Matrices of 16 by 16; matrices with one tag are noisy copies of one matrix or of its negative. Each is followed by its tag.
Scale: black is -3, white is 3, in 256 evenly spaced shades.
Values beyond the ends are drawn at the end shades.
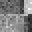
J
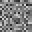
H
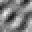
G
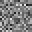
H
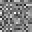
H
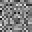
H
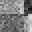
J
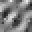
G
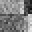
J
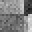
J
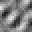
G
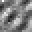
G
